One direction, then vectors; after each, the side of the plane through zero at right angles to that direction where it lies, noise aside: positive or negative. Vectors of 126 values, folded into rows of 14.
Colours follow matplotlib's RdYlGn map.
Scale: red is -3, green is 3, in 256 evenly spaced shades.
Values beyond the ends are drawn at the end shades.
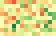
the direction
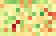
negative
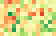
positive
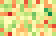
positive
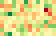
negative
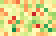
positive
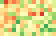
positive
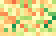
positive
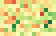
positive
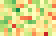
negative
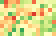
positive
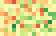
positive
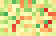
negative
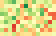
negative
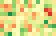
negative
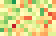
negative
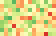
negative
